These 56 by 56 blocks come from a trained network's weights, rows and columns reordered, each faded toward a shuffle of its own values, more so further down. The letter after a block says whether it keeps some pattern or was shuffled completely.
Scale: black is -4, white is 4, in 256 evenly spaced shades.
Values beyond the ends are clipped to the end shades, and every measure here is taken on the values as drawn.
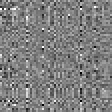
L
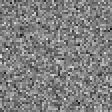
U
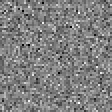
U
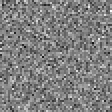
U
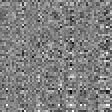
L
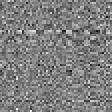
L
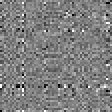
L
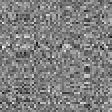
L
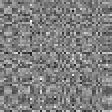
L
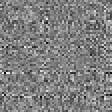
L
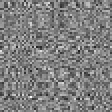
L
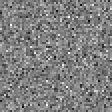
U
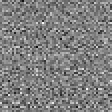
L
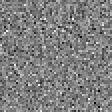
U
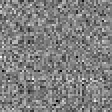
L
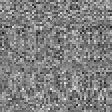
L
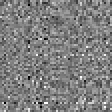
L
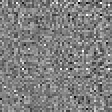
L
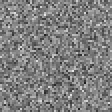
U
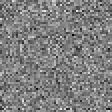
L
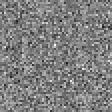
U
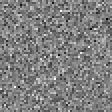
U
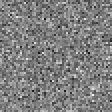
U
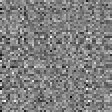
L
